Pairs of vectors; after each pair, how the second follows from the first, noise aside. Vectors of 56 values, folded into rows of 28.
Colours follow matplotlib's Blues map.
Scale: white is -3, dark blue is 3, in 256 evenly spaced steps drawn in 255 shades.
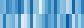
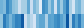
sign-scrambled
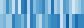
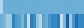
partly zeroed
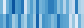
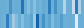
partly zeroed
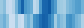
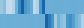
partly zeroed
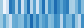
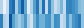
sign-scrambled
